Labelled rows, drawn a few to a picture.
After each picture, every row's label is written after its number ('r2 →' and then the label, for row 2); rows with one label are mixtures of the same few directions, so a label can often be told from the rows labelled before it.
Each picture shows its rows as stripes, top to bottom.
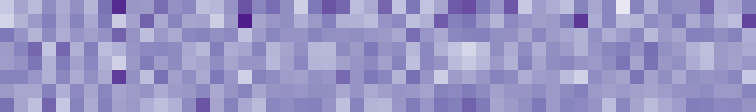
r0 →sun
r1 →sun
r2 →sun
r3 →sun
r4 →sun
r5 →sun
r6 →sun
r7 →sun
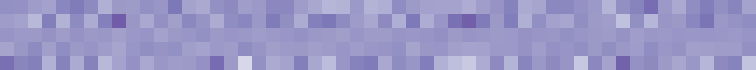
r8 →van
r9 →sun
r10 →sun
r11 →sun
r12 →sun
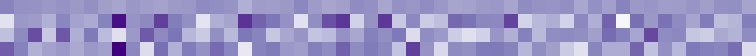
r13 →sun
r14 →sun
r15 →sun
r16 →sun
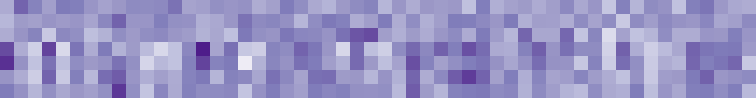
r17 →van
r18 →sun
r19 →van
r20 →sun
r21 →sun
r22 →sun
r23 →sun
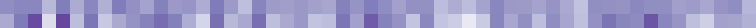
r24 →sun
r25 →sun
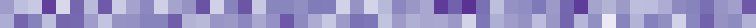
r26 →sun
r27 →van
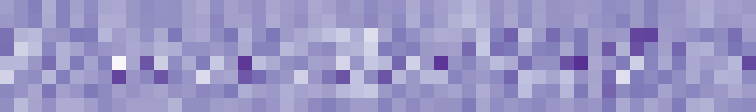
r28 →sun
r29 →sun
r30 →van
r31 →van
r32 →sun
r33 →sun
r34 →van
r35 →van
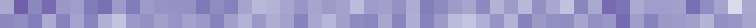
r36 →van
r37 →sun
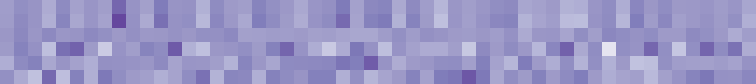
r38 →sun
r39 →sun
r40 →van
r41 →van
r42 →van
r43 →sun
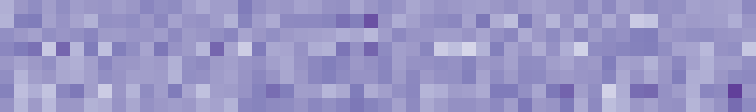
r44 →sun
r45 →van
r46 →van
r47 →sun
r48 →van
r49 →van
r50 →van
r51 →van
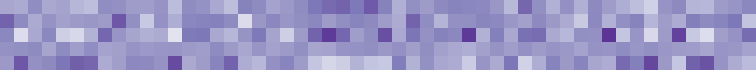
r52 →van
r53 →sun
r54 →van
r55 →sun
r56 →van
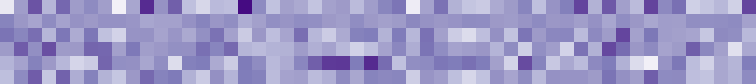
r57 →sun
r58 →sun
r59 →sun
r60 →van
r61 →van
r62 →sun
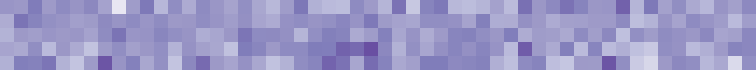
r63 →sun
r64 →van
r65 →sun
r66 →van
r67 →van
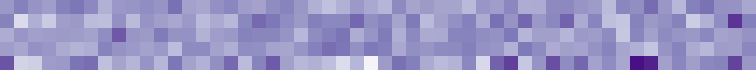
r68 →van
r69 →van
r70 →sun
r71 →van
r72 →van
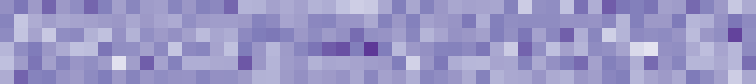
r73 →van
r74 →van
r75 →van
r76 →van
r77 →sun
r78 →van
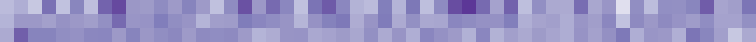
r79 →sun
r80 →sun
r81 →van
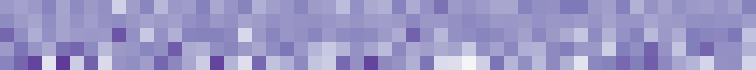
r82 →sun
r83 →sun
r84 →sun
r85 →van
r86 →sun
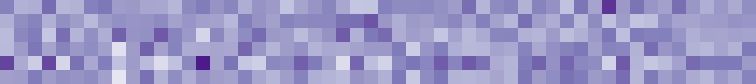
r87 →van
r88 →van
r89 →sun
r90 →sun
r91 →sun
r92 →sun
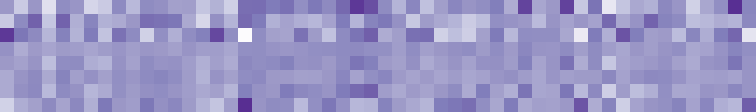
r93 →van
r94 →sun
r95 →sun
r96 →van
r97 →van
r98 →sun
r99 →van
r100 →sun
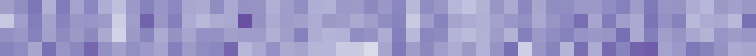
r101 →sun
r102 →sun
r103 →sun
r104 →van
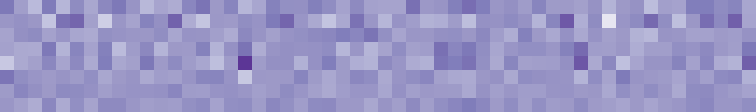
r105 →sun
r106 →van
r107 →van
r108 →sun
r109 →sun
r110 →sun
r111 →van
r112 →sun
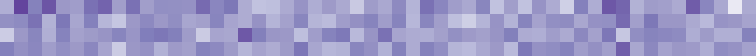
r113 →van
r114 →sun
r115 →sun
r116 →sun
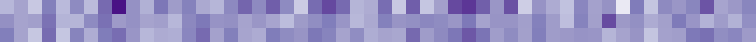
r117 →sun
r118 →van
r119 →sun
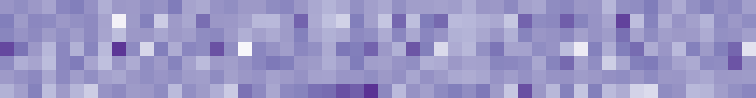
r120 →van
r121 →sun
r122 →sun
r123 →sun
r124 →van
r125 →sun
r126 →van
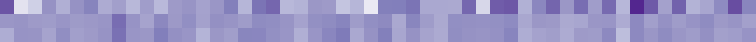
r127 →van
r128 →sun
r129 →sun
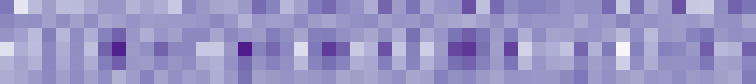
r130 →van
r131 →sun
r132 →sun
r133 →sun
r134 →sun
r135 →sun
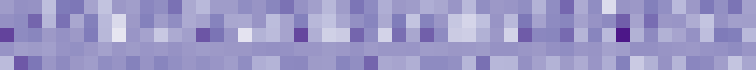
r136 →van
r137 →sun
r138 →sun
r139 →van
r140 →van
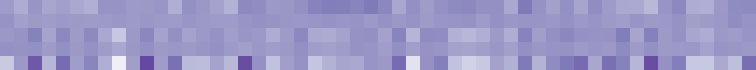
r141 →van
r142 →van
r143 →sun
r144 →sun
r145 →sun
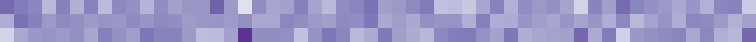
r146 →sun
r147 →van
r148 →sun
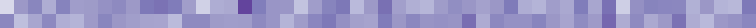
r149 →sun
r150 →van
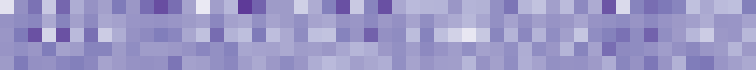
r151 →sun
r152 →sun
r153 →sun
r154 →van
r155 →van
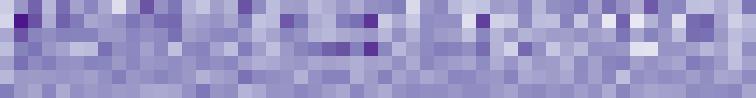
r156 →sun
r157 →van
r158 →van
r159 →van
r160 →van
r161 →sun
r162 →sun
